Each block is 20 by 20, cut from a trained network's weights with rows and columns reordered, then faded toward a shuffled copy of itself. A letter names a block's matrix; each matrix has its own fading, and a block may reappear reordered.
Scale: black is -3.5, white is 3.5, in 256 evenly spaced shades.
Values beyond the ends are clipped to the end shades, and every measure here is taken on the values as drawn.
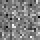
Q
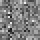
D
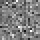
Q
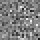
D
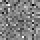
D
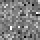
Q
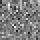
Q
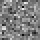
D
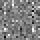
D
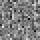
Q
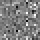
D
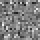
Q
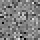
Q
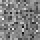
Q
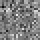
Q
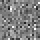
Q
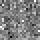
Q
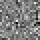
D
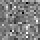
D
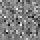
Q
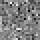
Q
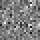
D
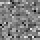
Q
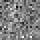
D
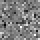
Q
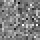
Q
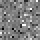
Q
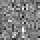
D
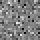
Q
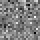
Q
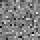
Q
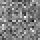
D
